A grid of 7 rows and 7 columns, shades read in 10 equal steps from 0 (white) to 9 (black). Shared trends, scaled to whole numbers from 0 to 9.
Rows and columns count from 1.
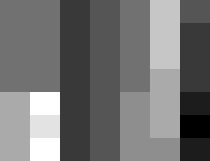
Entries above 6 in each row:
1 2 2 2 2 2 2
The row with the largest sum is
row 4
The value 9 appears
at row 6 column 7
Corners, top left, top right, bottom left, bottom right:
5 6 3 8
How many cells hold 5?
12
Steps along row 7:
down up down down same up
